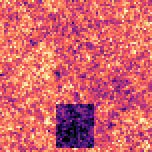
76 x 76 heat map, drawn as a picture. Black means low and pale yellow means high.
Ninth with the lowest average: bottom middle. Odd patch: lower, in the bottom middle. Grain: blotchy. Stripes: none.
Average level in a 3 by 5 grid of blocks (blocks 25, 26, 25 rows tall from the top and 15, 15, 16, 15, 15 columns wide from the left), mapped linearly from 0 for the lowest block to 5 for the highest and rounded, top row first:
5 4 4 4 5 | 5 5 4 4 4 | 5 4 0 4 4
